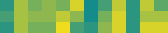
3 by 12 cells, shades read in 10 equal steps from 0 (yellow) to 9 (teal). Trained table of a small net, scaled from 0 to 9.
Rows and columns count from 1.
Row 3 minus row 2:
1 0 1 1 -2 3 -1 -1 0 0 -2 -2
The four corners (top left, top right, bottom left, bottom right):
8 6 8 1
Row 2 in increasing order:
1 2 3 3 3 4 4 4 5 7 8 9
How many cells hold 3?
5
